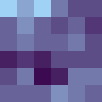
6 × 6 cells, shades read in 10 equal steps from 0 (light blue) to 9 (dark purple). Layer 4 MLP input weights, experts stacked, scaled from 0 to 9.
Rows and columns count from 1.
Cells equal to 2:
1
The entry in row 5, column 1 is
6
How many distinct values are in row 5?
4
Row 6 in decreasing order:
5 5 5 5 4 3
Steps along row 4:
down up down same same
